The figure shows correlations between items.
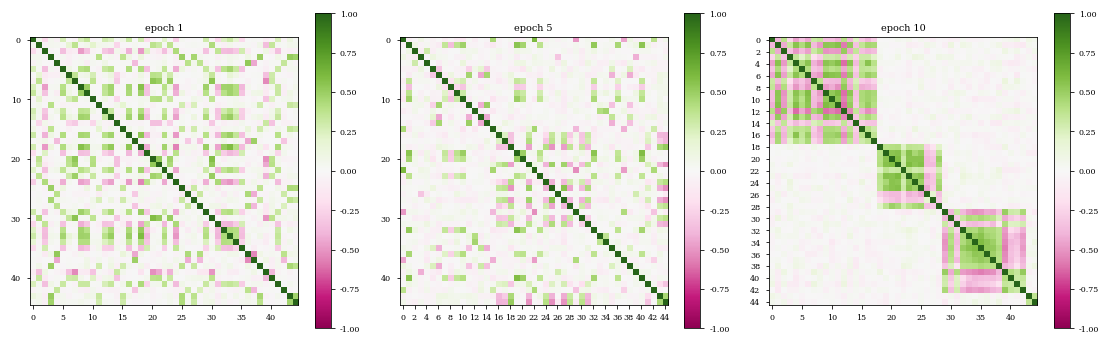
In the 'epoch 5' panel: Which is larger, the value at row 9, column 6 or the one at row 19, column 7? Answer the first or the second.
the second
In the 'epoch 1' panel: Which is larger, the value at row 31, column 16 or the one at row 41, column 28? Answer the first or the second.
the second
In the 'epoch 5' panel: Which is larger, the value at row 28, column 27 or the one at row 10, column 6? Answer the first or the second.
the second
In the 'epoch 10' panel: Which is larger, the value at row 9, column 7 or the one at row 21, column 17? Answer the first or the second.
the second
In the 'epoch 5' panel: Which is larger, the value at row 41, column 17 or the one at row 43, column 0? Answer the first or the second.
the first
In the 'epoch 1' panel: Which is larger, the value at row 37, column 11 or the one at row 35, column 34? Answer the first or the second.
the first
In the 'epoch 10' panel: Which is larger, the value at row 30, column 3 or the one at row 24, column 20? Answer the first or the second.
the second
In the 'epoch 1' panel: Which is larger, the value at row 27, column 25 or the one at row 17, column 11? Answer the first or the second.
the first
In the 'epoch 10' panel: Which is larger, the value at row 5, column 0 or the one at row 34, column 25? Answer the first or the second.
the second
